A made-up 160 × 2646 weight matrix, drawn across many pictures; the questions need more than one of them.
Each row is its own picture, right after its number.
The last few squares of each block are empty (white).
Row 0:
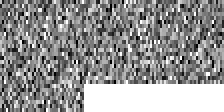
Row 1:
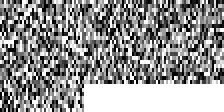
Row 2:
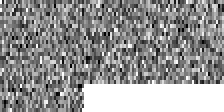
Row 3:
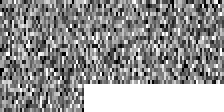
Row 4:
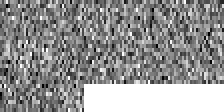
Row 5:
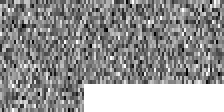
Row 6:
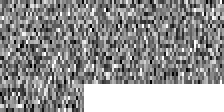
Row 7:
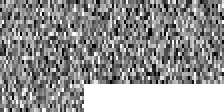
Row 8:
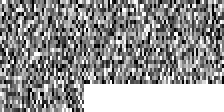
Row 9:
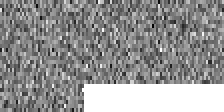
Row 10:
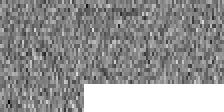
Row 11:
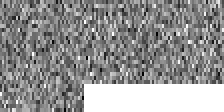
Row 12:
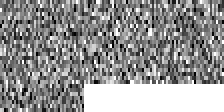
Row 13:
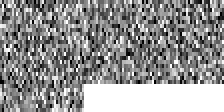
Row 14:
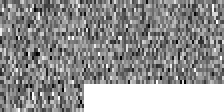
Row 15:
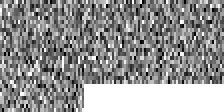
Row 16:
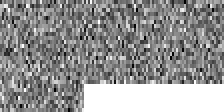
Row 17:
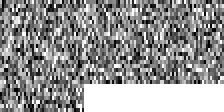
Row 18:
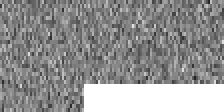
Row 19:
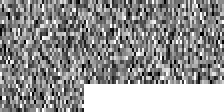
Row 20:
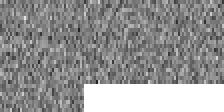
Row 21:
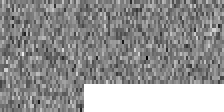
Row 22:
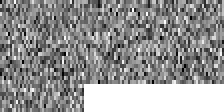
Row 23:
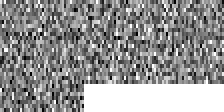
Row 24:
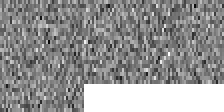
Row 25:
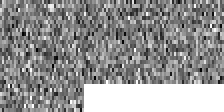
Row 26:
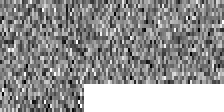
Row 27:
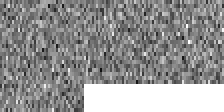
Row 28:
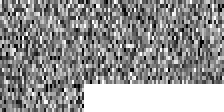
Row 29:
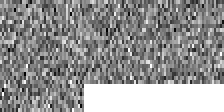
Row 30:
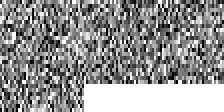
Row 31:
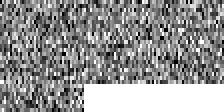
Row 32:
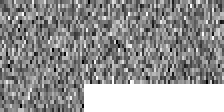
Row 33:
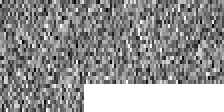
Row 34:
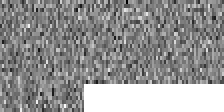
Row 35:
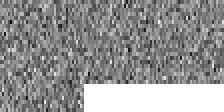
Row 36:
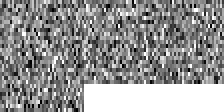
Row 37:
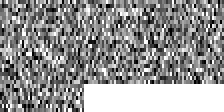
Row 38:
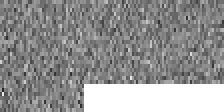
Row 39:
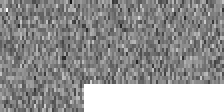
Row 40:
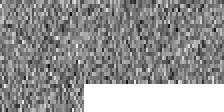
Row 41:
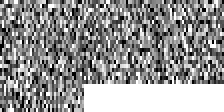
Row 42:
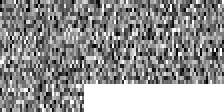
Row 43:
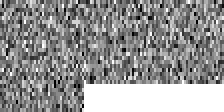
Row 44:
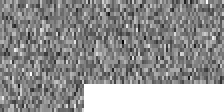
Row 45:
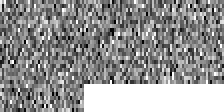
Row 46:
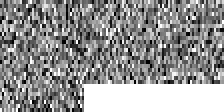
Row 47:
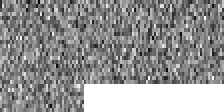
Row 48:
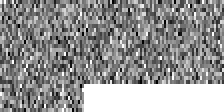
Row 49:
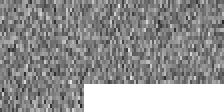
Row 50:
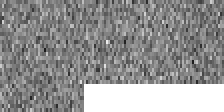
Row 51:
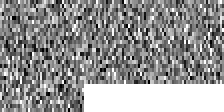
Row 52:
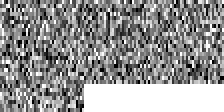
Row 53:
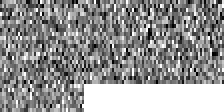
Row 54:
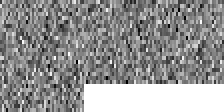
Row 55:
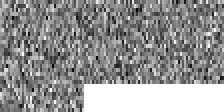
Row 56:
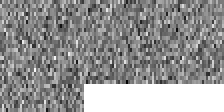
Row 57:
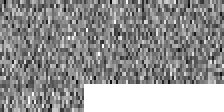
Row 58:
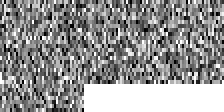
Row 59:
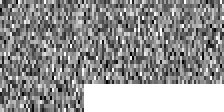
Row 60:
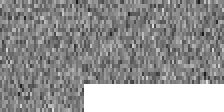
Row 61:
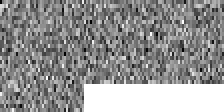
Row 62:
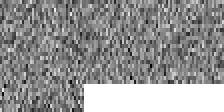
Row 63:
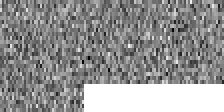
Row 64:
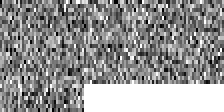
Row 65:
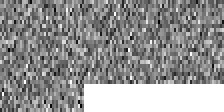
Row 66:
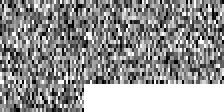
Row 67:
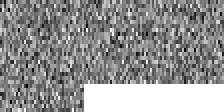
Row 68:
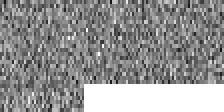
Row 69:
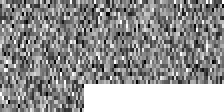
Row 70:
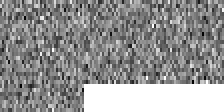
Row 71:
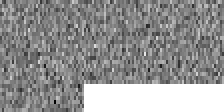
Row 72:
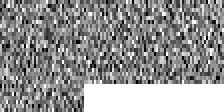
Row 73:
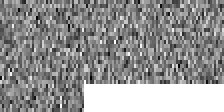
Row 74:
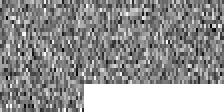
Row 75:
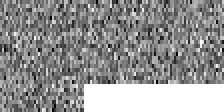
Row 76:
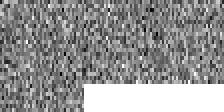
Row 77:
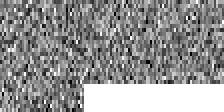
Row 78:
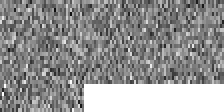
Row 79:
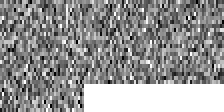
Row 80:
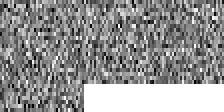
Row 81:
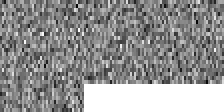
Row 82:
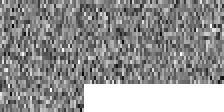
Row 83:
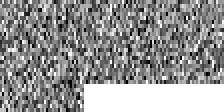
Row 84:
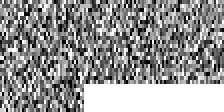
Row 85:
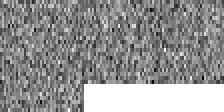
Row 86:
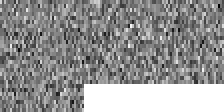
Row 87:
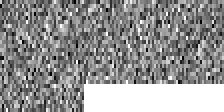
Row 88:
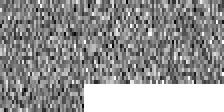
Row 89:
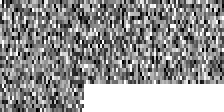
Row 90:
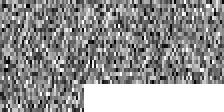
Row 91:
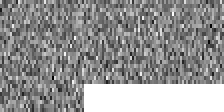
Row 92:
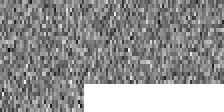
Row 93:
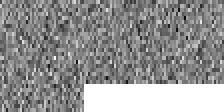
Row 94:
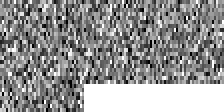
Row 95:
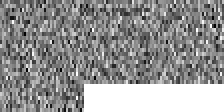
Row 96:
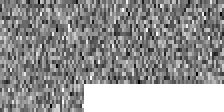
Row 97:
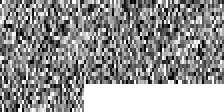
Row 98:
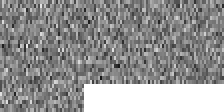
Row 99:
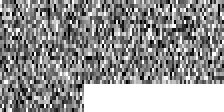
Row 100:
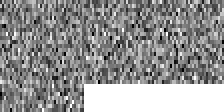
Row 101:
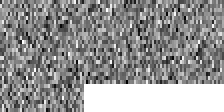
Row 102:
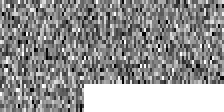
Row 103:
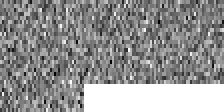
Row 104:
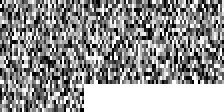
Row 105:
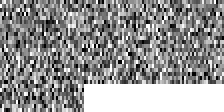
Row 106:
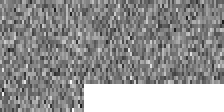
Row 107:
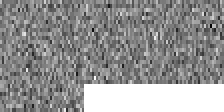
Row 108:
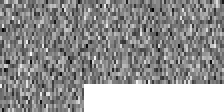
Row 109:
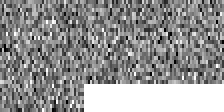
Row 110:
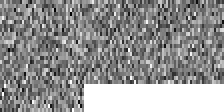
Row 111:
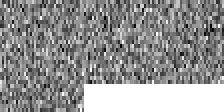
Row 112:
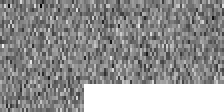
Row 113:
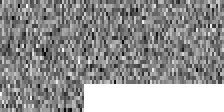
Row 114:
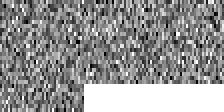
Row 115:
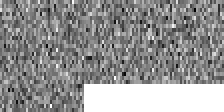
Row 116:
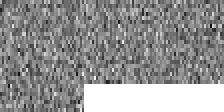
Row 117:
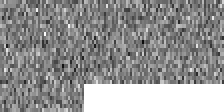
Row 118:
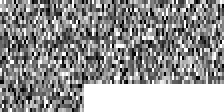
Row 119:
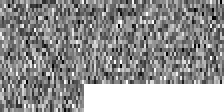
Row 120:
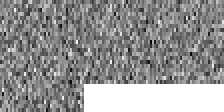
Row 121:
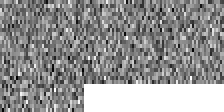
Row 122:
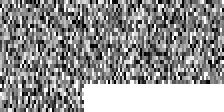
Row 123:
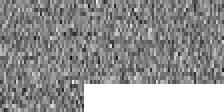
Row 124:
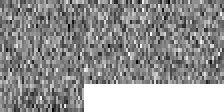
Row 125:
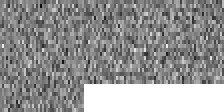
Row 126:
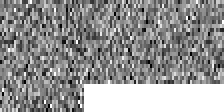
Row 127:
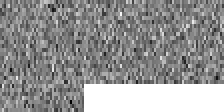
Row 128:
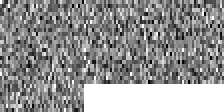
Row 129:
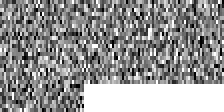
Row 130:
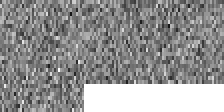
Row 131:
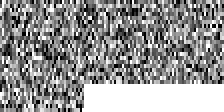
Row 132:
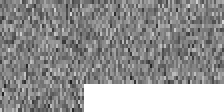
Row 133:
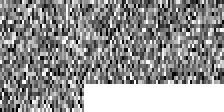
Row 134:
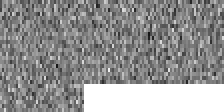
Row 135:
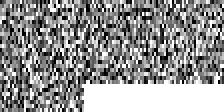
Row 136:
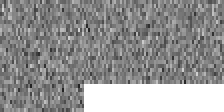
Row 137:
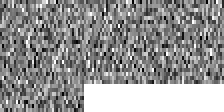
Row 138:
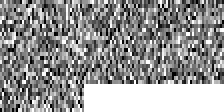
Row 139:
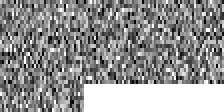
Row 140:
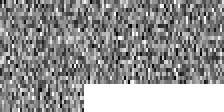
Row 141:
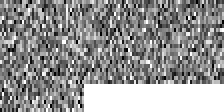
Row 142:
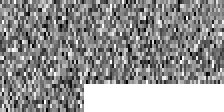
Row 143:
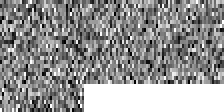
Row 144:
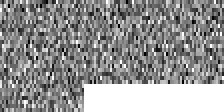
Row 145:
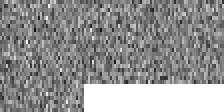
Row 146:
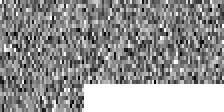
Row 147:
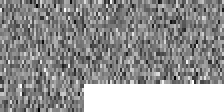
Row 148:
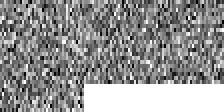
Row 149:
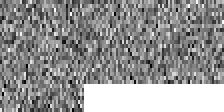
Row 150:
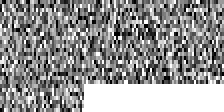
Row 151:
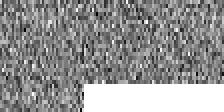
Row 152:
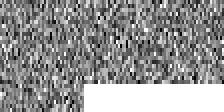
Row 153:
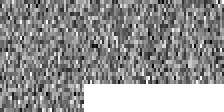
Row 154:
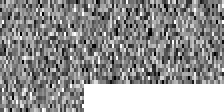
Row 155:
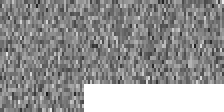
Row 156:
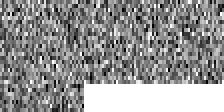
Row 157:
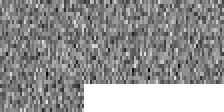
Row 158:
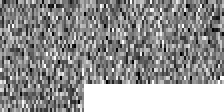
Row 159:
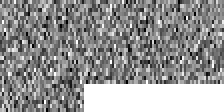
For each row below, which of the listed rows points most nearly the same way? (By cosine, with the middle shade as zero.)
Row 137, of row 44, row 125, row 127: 127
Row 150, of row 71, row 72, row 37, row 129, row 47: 47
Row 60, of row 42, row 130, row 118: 118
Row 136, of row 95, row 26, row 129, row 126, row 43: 129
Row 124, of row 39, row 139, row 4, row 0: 39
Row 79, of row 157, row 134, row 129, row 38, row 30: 38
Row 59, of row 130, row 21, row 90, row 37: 90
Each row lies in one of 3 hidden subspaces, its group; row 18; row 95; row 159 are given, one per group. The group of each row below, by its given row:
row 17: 95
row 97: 159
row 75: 18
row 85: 95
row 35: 159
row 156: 18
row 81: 18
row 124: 18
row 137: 95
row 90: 95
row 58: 18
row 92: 159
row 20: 18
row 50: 95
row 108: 95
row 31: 18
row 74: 95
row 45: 18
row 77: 159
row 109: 18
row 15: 95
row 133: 159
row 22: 18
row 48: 18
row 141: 159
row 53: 18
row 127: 95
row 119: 95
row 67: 18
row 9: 18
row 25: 95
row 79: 159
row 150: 18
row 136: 18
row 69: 95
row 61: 95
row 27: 95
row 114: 95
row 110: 159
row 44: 95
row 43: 18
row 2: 18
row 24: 95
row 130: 159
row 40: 159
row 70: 18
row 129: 18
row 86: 18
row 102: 95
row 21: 95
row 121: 95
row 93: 159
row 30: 159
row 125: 95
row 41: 95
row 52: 95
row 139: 18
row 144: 95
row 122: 18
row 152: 18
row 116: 95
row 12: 18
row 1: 159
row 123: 18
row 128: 95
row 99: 18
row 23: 18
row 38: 159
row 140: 18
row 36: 95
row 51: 95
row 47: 18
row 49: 159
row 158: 95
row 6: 95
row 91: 95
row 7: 18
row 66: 18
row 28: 18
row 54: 159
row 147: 18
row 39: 18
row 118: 18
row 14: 18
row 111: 95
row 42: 18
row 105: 18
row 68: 18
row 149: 159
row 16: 95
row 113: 95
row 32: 18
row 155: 18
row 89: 18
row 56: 159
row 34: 18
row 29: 159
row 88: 18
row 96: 18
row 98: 95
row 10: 95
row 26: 159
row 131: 95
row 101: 159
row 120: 159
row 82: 95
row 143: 159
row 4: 95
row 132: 159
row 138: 159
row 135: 95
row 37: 95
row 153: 18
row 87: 159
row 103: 159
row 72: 95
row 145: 95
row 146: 18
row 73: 18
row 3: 18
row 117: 18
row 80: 95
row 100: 18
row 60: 18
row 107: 95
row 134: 18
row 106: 159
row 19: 18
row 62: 159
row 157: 18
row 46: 159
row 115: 18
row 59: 95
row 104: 18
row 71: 18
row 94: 159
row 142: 159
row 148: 159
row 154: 18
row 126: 159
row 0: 159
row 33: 159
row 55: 95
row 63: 18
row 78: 159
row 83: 159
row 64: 18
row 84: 159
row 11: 95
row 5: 95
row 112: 95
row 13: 18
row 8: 18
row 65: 159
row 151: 18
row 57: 18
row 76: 95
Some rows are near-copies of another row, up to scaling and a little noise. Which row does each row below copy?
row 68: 57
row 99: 115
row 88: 12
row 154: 7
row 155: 153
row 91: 59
